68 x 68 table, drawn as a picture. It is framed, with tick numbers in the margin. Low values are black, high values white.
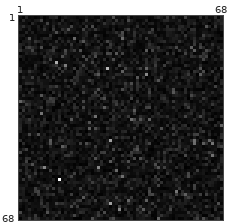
No single row or column stands out from its neighbours. Most values sit low, with a long tail of high ones. The halves do not mirror each other. The grain is fine, like static. There is no overall slope. Overall the values sit about 10% of the way up the scale.
